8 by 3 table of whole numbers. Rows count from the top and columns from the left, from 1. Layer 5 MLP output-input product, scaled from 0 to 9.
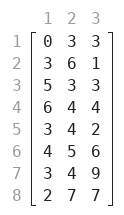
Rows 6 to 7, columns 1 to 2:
4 5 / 3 4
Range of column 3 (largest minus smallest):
8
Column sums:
26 36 35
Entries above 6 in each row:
0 0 0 0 0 0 1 2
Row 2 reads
3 6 1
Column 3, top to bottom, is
3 1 3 4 2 6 9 7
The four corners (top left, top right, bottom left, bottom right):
0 3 2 7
